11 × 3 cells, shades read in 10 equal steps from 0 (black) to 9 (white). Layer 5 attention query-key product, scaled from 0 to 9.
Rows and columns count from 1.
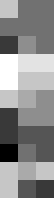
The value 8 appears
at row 4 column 2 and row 4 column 3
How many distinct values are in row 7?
2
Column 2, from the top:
4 4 5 8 7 6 5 3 4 6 3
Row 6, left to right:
7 6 5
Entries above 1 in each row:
3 3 3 3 3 3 3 3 2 3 3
